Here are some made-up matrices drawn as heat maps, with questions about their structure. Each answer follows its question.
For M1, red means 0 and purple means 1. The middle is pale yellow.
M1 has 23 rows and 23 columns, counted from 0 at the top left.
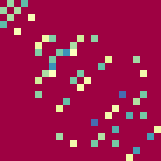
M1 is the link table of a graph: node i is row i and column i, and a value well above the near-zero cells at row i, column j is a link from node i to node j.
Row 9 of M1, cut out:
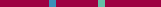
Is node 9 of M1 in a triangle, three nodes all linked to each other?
no
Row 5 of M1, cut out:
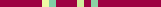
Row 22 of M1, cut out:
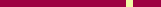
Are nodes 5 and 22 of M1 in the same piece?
yes
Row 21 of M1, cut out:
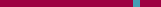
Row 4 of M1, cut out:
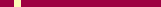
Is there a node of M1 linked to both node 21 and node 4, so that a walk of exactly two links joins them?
no
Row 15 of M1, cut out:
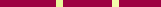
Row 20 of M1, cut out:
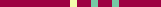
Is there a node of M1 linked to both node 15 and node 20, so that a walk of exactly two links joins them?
yes
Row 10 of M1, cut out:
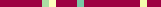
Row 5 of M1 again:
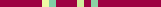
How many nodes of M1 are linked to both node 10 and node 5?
3
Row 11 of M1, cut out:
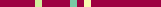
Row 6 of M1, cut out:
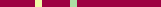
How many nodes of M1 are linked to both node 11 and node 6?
2
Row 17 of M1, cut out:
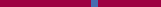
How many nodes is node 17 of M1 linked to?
1
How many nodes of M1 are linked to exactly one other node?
6
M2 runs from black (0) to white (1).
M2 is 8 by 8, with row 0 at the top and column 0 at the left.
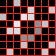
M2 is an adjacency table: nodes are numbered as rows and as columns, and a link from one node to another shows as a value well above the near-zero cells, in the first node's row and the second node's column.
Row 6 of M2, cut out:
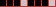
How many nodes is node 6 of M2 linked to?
2
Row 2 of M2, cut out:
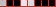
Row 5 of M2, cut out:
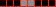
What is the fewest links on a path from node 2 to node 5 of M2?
2
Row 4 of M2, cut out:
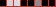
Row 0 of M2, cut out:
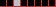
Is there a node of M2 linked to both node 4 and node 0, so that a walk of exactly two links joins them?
yes
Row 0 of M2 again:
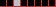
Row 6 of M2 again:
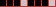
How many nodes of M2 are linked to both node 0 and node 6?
0
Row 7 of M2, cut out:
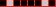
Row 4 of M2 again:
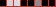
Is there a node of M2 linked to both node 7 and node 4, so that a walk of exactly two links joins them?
yes
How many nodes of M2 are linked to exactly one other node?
1
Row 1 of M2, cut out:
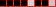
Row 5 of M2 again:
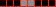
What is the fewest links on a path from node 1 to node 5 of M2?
2
